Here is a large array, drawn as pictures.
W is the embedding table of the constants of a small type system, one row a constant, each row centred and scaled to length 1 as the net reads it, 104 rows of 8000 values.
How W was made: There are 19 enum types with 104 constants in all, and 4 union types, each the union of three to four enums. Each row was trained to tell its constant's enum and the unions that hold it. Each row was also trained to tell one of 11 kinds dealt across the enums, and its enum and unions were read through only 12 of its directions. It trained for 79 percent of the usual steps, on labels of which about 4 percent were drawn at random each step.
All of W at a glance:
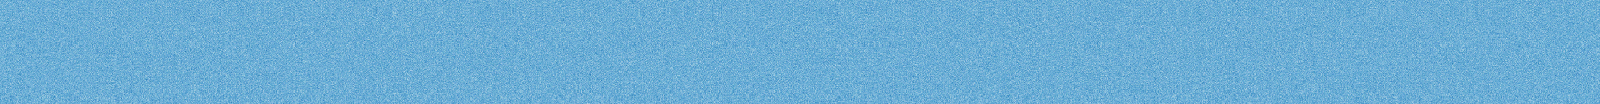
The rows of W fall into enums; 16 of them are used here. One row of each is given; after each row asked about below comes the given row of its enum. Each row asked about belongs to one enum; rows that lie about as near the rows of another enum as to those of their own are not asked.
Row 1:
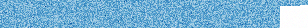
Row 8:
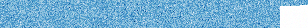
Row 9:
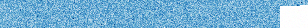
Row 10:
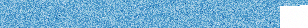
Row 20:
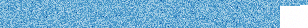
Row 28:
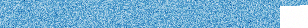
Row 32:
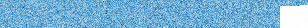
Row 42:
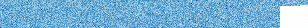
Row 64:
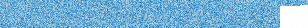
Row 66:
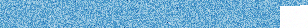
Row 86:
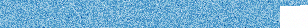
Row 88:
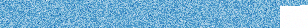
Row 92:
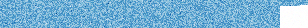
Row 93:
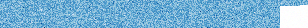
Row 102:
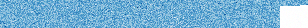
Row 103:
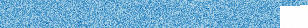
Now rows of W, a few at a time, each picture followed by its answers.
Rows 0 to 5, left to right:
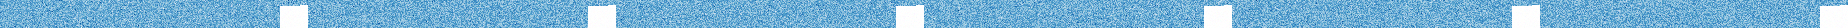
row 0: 28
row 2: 66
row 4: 10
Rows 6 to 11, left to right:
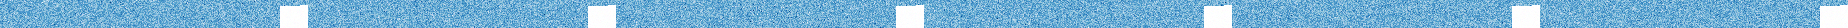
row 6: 88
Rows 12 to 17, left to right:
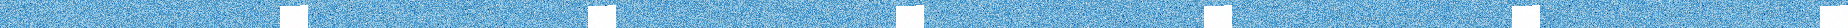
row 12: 66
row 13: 10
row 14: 93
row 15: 9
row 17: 8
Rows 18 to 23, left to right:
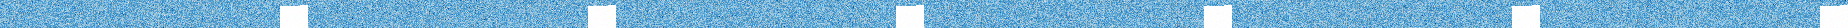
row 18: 28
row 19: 10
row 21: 102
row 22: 92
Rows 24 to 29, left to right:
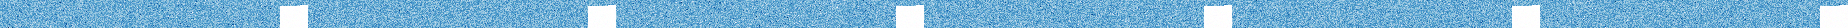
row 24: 92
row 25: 93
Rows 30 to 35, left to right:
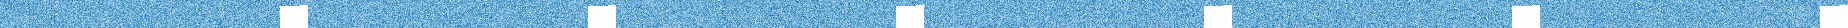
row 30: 88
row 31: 66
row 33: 93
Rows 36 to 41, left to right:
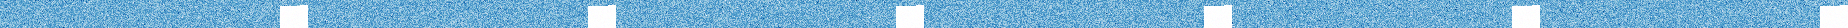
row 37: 102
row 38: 88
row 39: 66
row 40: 10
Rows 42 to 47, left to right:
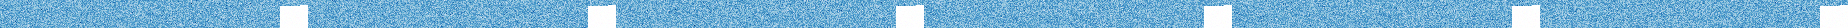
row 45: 92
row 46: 92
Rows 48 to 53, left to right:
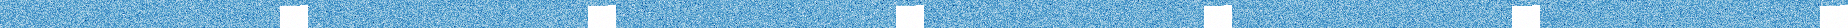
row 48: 10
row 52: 20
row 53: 8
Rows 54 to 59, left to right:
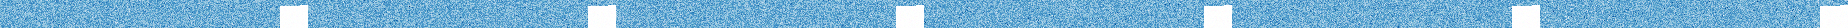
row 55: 9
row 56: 103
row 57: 20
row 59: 102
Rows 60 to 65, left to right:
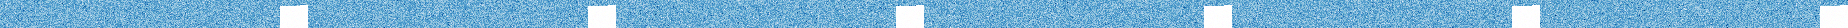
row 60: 93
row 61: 8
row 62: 103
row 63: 102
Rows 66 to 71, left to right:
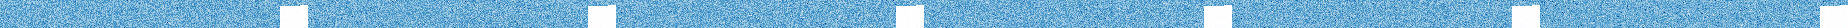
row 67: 20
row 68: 1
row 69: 93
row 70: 42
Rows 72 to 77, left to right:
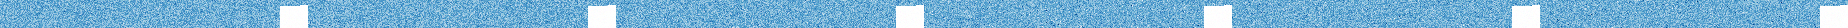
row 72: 102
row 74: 88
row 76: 66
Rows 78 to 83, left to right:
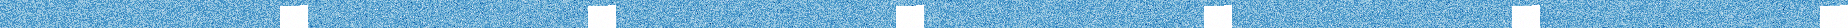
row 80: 28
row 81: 103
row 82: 8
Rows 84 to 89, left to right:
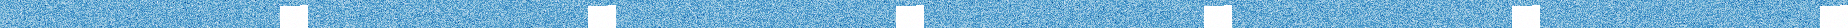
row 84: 9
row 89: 66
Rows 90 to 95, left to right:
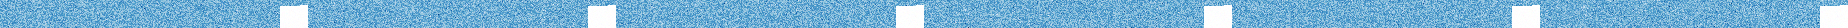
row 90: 92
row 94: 1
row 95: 28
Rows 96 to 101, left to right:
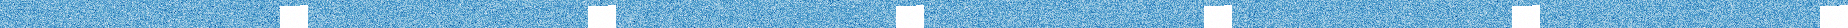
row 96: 28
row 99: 28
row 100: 102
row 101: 10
